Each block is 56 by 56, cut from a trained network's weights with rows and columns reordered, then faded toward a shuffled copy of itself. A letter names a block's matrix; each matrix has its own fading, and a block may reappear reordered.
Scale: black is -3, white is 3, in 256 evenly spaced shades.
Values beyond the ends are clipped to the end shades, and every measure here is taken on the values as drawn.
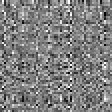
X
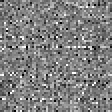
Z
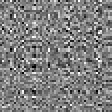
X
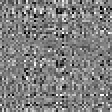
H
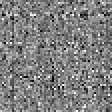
Z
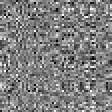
X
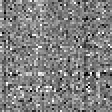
Z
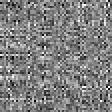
X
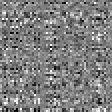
H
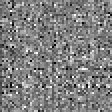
Z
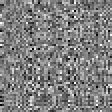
X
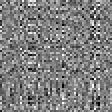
X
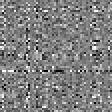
H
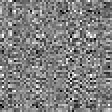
X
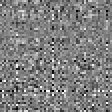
H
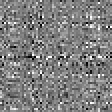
H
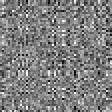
X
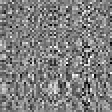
X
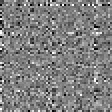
H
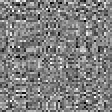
X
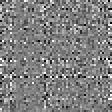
H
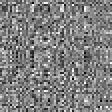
X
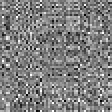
X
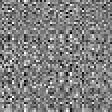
X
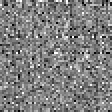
Z
